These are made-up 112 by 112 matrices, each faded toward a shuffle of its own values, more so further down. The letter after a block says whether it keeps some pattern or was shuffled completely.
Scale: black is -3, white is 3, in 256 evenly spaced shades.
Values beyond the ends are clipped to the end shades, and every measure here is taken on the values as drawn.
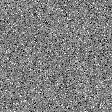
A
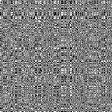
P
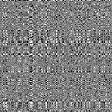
P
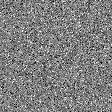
A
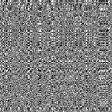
P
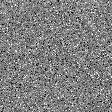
A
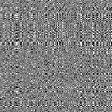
P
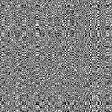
P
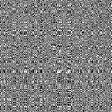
P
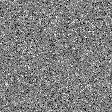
A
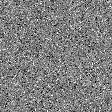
A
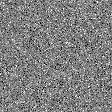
A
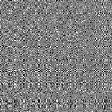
P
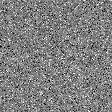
A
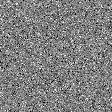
A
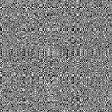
P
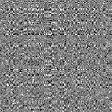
P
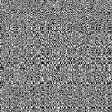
P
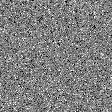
A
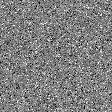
A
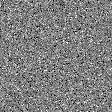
A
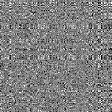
P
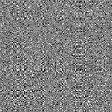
P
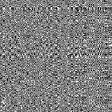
P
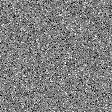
A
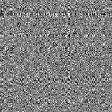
P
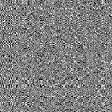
P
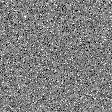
A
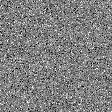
A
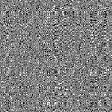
P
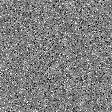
A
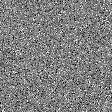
A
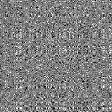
P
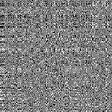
P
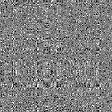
P
